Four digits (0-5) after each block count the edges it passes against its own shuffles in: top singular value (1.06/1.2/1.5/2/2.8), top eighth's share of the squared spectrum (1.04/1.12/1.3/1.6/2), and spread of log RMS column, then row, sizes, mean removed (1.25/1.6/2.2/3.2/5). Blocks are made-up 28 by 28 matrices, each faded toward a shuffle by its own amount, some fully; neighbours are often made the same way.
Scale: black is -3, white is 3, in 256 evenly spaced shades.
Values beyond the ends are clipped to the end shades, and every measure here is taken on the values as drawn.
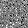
0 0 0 0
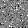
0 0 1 0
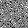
0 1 0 0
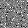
0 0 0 0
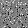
0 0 0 0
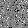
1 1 0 0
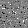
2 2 0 1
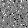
1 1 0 0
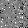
2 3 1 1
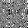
3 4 2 1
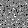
1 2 0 0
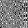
3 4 2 1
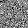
0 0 0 0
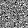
0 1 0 0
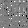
3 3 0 1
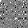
3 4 2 1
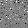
2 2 0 1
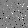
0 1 0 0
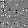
2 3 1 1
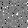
2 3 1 0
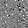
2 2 0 0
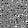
1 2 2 1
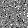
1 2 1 0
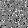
1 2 0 0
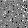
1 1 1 0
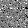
2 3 0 0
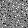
0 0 0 0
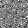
2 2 0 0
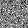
1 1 0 0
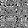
3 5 2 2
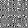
3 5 1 3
